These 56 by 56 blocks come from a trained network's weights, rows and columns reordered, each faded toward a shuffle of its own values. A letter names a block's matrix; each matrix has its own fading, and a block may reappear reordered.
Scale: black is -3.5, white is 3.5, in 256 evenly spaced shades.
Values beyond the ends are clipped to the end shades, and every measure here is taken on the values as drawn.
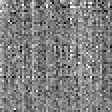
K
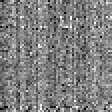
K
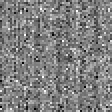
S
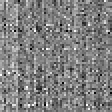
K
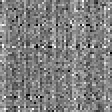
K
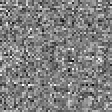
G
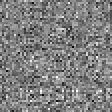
G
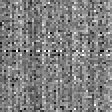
K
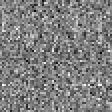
G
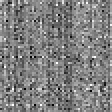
K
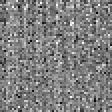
S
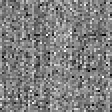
S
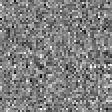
G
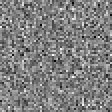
G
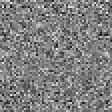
G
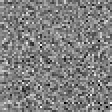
G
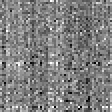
K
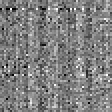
K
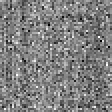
S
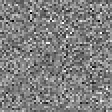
G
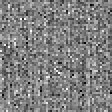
S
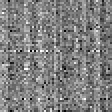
K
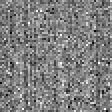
S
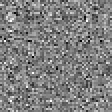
G
